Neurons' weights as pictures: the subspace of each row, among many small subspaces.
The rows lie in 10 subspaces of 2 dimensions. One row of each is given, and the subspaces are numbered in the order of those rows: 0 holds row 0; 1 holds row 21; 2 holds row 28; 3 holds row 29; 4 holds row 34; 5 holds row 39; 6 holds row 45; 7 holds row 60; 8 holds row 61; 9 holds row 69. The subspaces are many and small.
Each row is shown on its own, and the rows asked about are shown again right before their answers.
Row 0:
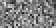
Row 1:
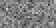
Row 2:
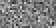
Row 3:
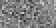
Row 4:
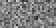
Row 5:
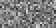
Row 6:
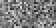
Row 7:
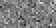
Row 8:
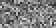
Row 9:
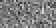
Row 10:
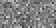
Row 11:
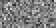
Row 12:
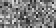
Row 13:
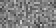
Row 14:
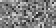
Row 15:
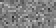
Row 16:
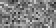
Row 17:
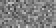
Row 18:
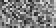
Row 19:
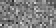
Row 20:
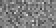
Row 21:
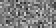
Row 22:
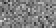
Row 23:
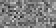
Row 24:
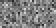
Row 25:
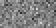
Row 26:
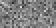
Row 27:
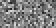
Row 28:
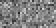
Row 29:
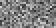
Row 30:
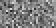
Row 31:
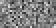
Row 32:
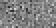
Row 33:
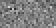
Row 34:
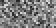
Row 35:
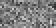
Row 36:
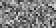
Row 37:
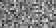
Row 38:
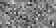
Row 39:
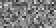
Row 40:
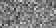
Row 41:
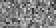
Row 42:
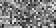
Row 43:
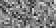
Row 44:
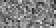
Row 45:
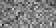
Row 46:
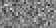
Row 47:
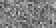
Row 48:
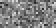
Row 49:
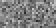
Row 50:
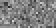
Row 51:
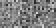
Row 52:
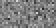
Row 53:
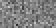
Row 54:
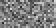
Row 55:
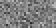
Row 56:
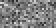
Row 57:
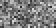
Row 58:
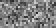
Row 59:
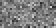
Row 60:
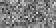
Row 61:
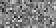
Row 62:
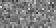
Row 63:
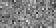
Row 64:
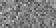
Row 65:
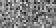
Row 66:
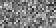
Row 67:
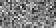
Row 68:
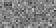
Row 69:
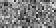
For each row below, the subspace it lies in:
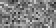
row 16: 8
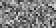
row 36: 0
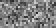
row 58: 7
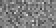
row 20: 7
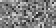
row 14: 7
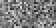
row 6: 8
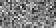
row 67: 3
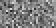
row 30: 0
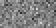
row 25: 4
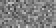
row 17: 5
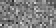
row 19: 6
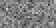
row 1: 2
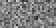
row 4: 9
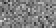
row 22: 3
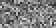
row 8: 0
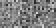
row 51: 9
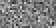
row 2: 8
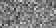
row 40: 6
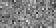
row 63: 9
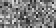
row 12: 9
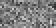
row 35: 0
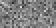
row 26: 8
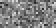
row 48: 8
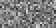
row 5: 0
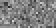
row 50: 9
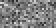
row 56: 8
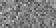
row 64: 6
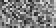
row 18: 4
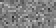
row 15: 7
